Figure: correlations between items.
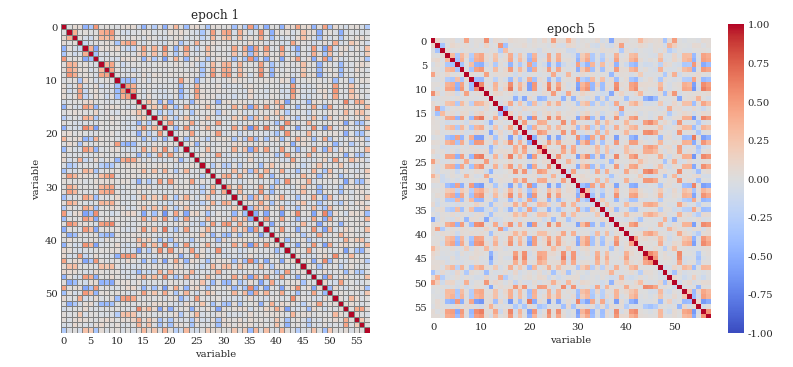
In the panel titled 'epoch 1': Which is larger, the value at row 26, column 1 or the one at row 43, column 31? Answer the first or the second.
the second
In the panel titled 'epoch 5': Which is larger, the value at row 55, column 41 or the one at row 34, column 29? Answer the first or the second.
the second
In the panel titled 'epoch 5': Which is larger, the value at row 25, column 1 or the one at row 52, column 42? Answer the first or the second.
the second
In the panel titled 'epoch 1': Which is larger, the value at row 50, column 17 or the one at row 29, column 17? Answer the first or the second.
the first
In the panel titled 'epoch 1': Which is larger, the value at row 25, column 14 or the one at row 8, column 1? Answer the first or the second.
the second
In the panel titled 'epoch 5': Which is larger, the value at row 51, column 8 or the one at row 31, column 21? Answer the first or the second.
the second
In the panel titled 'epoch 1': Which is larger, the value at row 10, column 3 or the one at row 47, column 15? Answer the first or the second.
the second
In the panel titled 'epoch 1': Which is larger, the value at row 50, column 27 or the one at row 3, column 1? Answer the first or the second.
the first
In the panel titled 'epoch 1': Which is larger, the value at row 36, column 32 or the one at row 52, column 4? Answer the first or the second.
the first
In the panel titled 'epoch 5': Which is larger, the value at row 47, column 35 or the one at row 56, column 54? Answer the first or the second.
the first
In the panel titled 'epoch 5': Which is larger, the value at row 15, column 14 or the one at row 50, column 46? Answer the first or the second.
the second
